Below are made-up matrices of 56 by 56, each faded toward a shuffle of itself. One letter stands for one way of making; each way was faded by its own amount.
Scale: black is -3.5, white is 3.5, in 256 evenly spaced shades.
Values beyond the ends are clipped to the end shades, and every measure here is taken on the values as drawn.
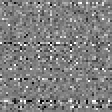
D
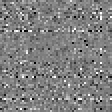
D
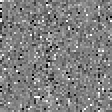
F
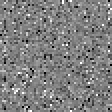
F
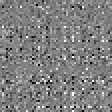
D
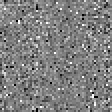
F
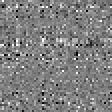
D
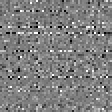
D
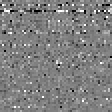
D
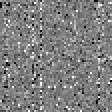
F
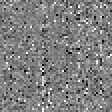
F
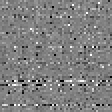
D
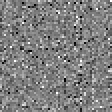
F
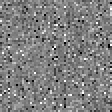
F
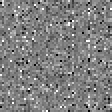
F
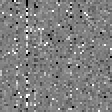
F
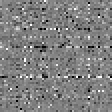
D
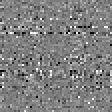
D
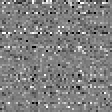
D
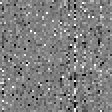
F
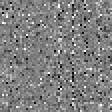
F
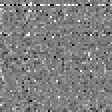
D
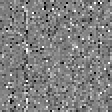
F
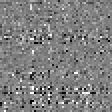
D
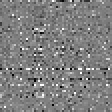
D
